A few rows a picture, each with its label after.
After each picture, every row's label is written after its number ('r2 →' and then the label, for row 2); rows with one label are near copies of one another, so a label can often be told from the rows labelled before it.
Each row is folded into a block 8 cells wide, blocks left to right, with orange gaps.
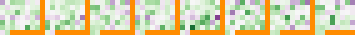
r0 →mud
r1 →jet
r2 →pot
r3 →mud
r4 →jet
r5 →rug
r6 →pot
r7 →pot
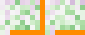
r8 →rug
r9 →rug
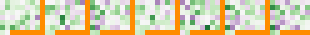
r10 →jet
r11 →pot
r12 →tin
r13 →pot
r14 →mud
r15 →tin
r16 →tin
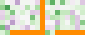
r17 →tin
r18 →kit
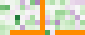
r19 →pot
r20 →kit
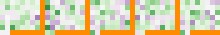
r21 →jet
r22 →tin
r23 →kit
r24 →mud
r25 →kit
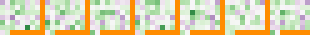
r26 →mud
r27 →mud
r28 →kit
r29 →mud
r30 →kit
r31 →pot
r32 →kit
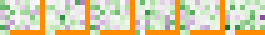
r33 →tin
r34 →pot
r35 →tin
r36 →kit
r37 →tin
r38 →jet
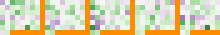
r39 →mud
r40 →tin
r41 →tin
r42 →pot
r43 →mud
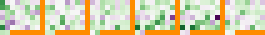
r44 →tin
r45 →pot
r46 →mud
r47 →jet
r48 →jet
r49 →mud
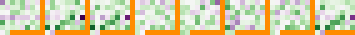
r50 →mud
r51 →jet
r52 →jet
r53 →rug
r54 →pot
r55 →tin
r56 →rug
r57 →jet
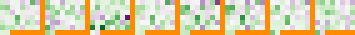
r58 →pot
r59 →tin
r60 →jet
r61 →pot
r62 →pot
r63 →pot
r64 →pot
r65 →kit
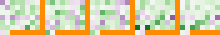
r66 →mud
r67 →kit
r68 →kit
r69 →jet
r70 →jet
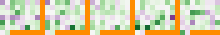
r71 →mud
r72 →mud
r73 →mud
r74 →jet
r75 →kit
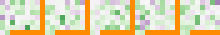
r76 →mud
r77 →pot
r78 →rug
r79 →tin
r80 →pot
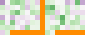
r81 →mud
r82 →pot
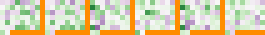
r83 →rug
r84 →rug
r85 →tin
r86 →kit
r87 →tin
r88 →kit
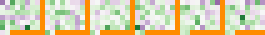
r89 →mud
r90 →kit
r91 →rug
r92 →tin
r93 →pot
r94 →pot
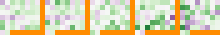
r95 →mud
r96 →mud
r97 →rug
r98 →jet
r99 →tin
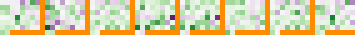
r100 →pot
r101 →tin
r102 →rug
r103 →jet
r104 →jet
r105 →kit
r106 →rug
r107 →pot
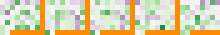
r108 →rug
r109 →kit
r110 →kit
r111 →mud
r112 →pot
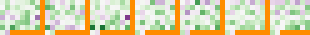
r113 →jet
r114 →tin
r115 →jet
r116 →rug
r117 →rug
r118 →rug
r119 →rug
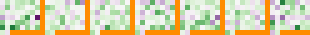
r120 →jet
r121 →pot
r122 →rug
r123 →rug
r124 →jet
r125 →kit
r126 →mud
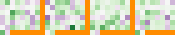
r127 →kit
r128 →mud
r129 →jet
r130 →kit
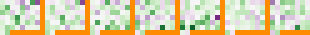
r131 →pot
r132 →pot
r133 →rug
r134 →mud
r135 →jet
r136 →kit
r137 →mud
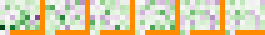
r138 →jet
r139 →pot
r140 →mud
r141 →rug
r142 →kit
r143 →kit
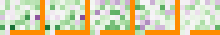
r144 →jet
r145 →jet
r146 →rug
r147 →tin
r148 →rug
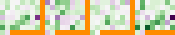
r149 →jet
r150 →mud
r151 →pot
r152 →jet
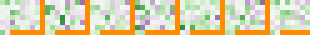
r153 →kit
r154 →pot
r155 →pot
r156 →tin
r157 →jet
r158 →pot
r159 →kit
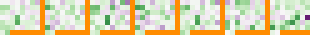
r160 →pot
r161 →tin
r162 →pot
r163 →tin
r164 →pot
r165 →mud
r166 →jet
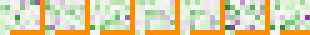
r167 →pot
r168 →tin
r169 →jet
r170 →kit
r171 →kit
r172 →tin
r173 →jet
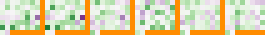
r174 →jet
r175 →jet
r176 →kit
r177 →rug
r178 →kit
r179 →kit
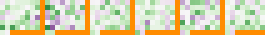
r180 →jet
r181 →tin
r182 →rug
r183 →kit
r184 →mud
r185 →rug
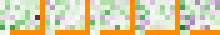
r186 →jet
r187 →mud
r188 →mud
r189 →tin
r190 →tin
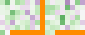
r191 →kit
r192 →pot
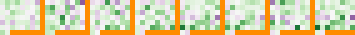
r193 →kit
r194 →pot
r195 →rug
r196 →rug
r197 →jet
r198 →jet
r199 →mud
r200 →jet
